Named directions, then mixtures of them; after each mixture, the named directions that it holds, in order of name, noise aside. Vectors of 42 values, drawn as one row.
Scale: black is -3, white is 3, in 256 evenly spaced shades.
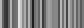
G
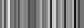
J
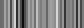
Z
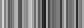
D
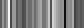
J, Z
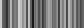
G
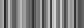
G, J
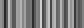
G, J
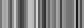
D, Z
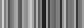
D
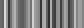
G, J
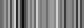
Z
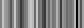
D, Z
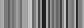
D, G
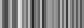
G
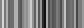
D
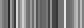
J, Z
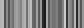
D, G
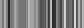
D, J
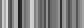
D, G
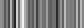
Z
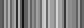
D, Z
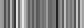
Z
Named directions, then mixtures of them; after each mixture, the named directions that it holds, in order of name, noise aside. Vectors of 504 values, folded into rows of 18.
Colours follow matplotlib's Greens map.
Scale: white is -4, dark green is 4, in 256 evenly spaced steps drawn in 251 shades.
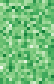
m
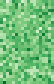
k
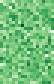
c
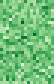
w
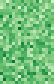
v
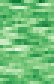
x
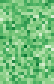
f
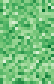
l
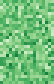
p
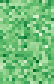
f, m, w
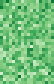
v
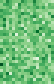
c, f, k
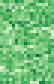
c, m, x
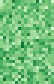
v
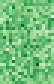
c, f, v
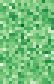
c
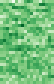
c, x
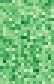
f, w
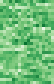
c, x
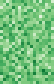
p, v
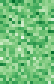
c, w, x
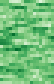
x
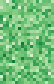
k, v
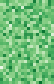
m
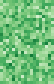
f, p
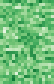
f, w, x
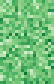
k, p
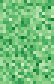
f, l, w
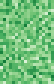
k, m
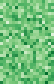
p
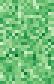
k, p, w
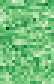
f, x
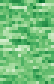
x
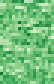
m, v, x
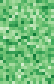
w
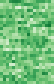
f, v, x
